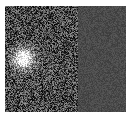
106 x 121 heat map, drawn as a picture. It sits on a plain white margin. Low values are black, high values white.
Average level on the scale: 30%. Ninth with the highest average: middle left. Mirror symmetry: none. Stripes: none. Bumps: one, in the middle left. Seam: vertical, 60% of the way across, the right part calmer.
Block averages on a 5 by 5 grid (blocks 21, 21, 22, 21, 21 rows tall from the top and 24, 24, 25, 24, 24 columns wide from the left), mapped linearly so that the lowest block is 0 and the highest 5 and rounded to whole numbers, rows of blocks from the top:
00000 / 00000 / 52000 / 11000 / 00000
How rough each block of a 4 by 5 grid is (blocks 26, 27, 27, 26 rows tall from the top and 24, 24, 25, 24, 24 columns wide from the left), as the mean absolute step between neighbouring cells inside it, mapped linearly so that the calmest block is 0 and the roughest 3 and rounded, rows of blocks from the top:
3 3 3 0 0
3 3 3 0 0
3 3 3 0 0
3 3 3 0 0
